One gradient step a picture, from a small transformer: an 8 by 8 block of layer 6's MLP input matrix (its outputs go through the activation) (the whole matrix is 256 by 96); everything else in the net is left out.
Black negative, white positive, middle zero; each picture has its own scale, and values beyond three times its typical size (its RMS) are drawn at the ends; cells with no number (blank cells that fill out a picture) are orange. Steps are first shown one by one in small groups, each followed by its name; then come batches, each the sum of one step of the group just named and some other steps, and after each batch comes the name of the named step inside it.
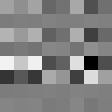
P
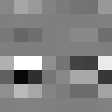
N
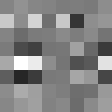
N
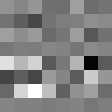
P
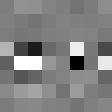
N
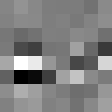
N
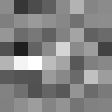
P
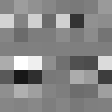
N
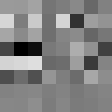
P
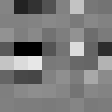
P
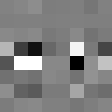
P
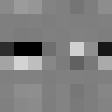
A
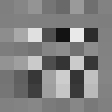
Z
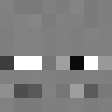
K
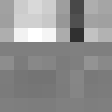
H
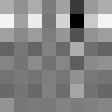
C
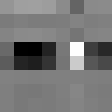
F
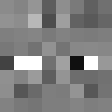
K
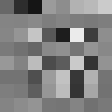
Z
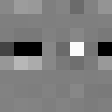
A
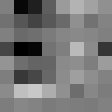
A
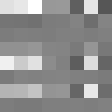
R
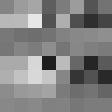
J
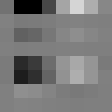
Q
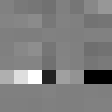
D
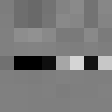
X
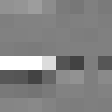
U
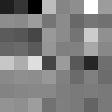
J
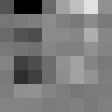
Q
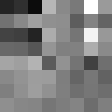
J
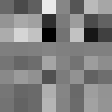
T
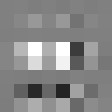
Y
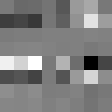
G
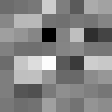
T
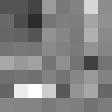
G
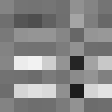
G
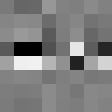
T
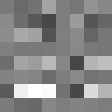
T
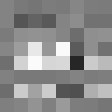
Y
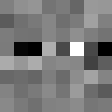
G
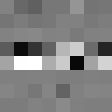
Y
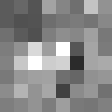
Y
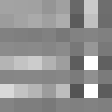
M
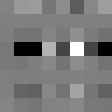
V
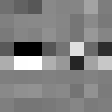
M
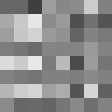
M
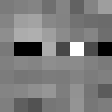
V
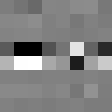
M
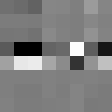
V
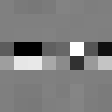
V
